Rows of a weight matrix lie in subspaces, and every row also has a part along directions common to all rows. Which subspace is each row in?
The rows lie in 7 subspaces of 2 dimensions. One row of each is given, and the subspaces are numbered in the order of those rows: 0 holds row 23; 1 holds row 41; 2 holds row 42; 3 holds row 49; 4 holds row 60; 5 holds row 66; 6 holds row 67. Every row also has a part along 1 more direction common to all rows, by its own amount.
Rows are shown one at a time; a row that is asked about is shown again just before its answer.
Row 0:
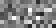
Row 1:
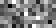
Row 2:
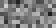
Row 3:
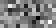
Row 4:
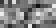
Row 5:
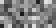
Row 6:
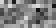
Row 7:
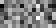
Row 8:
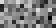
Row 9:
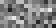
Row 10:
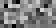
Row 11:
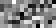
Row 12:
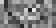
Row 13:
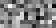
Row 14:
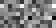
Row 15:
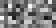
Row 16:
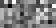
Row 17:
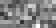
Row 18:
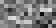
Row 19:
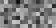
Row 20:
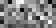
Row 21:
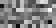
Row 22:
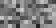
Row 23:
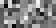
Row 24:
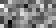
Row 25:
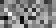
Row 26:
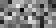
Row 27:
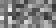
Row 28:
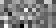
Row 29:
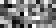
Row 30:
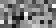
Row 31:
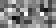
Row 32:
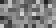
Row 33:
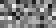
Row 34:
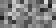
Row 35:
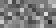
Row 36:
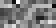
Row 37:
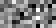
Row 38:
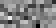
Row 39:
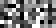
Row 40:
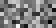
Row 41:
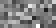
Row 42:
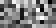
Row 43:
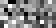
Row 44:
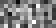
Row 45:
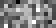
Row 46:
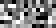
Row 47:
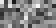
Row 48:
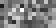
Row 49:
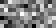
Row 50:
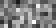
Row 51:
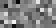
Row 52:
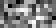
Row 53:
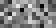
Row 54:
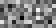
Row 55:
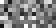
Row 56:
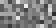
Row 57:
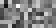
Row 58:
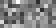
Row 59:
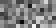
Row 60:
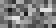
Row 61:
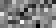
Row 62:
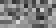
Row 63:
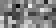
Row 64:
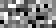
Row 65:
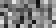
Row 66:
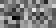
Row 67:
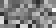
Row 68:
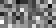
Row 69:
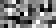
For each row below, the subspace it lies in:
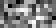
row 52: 6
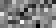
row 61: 1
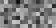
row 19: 6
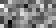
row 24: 3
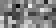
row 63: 5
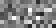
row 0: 4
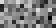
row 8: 4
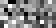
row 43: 3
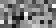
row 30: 5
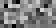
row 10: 0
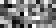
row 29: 3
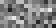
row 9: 4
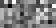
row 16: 0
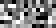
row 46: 2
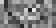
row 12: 3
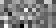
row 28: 3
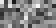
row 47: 0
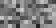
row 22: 1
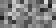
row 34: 5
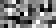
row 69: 4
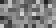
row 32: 3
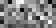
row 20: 2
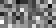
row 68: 2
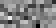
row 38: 1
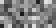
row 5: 3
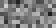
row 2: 6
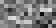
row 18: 4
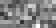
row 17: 1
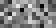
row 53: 2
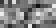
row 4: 0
